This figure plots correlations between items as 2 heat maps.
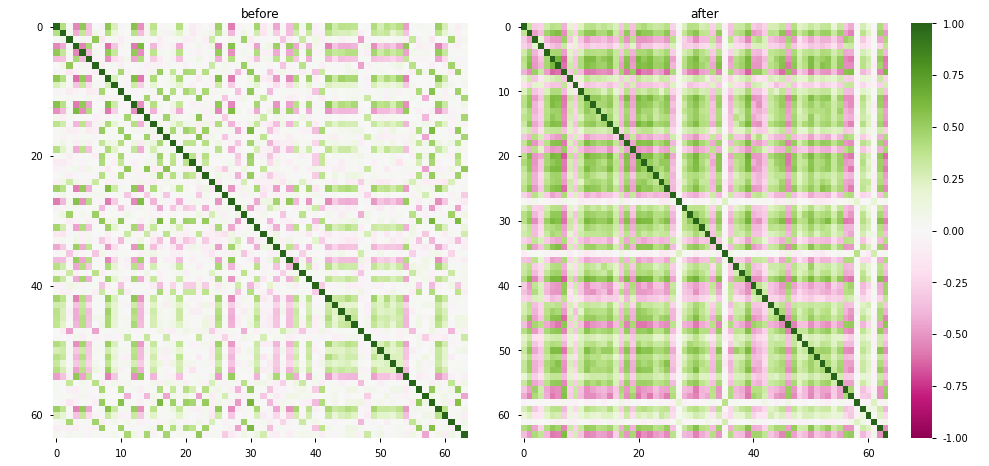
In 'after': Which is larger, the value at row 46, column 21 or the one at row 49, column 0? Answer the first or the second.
the second
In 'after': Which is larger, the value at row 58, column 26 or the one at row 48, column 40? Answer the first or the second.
the first
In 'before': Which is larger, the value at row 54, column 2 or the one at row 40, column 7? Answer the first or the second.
the first
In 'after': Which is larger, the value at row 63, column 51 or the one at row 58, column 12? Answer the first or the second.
the second
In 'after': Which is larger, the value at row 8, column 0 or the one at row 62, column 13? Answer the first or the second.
the second
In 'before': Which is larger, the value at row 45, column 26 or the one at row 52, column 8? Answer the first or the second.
the second
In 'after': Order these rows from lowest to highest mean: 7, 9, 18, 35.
7, 9, 35, 18
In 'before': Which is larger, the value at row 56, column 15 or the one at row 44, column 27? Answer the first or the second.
the first
